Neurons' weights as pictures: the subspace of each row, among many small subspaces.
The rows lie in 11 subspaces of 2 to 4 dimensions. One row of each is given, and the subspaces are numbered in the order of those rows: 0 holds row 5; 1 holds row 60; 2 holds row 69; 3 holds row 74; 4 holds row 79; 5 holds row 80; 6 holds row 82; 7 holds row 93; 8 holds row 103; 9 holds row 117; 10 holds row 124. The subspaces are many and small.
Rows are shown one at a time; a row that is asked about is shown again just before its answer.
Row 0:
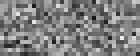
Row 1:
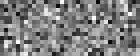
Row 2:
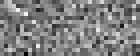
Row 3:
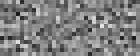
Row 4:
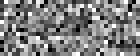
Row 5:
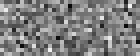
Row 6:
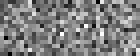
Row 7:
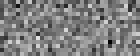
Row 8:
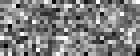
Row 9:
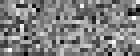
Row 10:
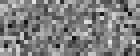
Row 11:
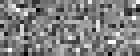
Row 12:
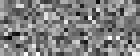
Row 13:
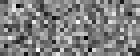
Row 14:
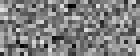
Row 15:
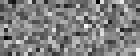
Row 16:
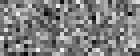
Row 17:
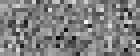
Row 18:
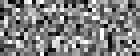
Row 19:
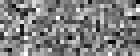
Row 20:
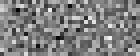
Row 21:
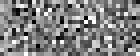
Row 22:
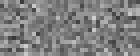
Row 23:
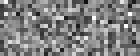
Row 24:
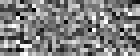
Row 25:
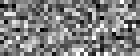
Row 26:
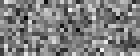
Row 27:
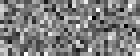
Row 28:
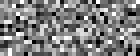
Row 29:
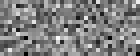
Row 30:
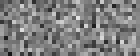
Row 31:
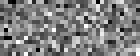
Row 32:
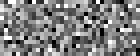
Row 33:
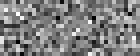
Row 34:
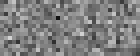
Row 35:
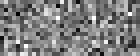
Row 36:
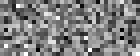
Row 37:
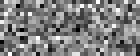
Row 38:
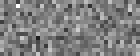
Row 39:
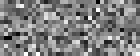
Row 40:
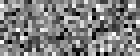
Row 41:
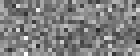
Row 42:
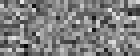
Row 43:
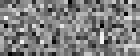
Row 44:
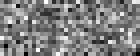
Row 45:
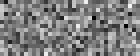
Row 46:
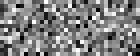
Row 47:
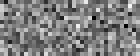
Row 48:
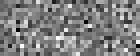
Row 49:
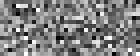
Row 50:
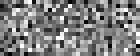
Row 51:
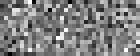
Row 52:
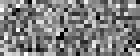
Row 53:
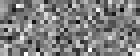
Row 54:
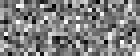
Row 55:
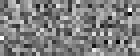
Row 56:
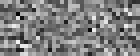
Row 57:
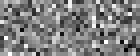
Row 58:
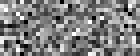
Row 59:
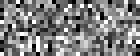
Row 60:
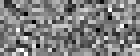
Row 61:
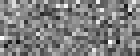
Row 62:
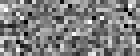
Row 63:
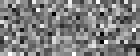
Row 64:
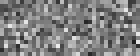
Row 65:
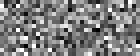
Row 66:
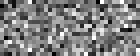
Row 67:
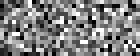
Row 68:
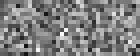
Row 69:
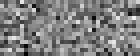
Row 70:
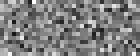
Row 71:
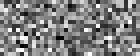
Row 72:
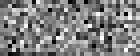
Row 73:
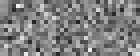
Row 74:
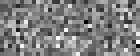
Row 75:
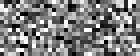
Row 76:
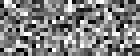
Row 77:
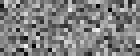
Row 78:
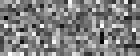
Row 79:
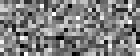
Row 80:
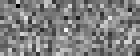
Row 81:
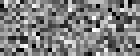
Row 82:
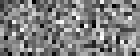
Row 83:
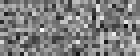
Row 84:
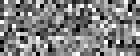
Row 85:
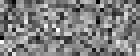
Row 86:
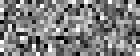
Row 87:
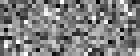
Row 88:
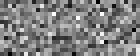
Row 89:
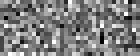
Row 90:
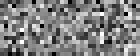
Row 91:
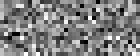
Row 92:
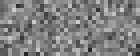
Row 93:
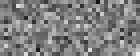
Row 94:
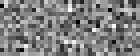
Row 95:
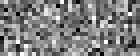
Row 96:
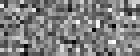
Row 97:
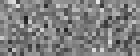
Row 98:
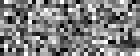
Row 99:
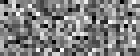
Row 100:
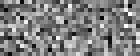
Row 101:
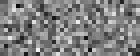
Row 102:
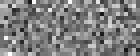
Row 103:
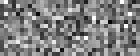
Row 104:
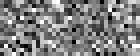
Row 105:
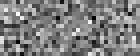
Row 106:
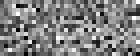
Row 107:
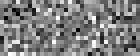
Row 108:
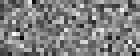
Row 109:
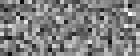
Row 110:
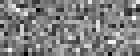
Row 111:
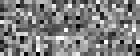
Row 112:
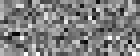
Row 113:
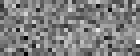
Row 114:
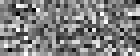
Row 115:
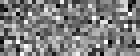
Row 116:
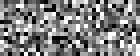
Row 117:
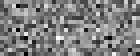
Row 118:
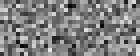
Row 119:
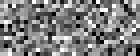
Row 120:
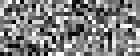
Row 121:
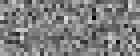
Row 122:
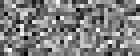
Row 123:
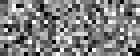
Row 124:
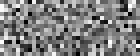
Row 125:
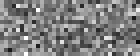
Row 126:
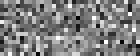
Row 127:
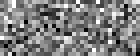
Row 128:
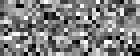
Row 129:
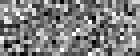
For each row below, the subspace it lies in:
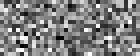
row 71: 9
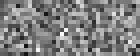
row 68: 7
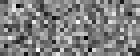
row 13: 8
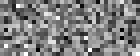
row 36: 7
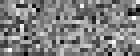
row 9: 2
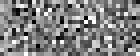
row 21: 0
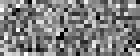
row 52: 10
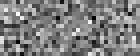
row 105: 4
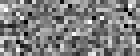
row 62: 4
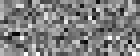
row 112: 6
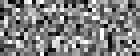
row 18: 7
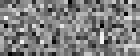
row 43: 3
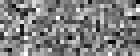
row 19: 1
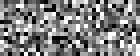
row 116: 7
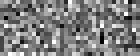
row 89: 3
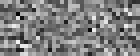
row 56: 9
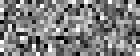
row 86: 5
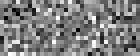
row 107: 4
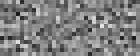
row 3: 0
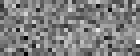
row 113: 2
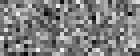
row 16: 10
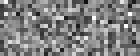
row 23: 8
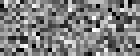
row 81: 2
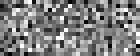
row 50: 4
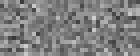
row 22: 2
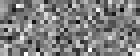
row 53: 8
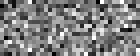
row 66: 7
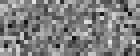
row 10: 3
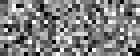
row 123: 8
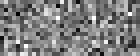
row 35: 10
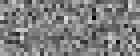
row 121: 6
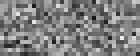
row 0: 0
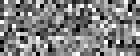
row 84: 5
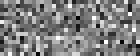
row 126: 10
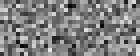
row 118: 0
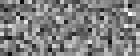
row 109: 0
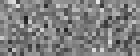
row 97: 5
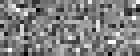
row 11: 1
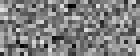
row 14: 0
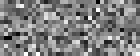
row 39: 6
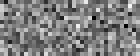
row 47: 8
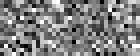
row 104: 1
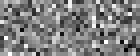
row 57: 10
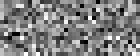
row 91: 6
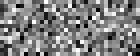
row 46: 8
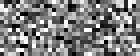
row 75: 9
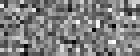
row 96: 1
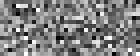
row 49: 9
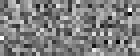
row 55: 5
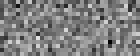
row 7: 5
